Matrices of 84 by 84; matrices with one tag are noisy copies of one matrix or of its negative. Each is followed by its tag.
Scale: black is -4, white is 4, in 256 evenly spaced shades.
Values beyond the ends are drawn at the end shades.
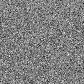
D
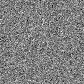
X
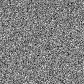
D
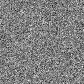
X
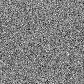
D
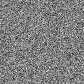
X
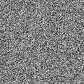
X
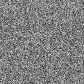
D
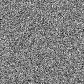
X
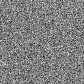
D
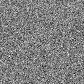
D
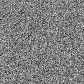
X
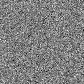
X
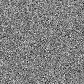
D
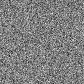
D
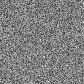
D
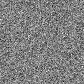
X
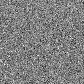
D
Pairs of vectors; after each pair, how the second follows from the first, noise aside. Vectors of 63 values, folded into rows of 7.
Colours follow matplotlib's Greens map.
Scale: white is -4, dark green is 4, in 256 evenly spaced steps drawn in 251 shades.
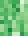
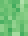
shrunk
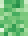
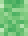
shrunk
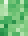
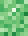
shuffled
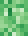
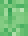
shrunk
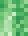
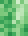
reversed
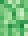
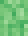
shrunk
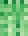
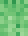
shrunk
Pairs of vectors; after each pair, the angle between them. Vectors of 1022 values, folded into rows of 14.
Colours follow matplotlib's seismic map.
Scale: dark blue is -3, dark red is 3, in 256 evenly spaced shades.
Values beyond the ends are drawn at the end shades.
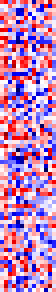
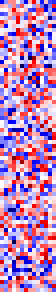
partly opposed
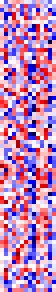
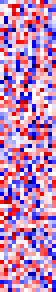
partly aligned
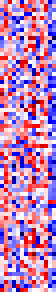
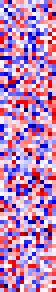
partly opposed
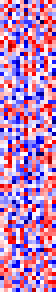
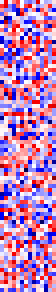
orthogonal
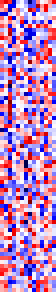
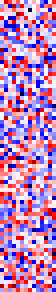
orthogonal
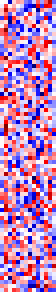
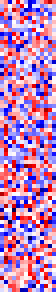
partly aligned
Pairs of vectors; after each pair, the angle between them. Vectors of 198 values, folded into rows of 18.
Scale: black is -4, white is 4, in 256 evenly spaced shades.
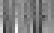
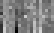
nearly opposite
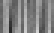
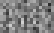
partly opposed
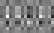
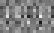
nearly parallel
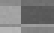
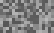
orthogonal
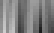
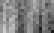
nearly parallel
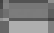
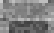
nearly opposite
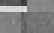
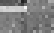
nearly parallel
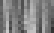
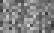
partly aligned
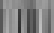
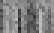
nearly parallel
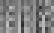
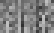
nearly parallel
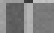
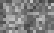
partly opposed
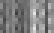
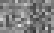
partly opposed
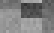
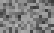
orthogonal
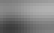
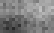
nearly parallel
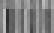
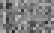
partly aligned
